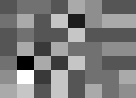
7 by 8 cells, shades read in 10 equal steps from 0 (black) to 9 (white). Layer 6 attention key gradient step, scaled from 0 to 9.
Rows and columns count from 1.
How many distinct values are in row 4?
5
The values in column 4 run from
2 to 7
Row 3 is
3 4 3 3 7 3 3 3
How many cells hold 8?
0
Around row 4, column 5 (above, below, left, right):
7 7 6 4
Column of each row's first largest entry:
5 4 5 2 5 2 2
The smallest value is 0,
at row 5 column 2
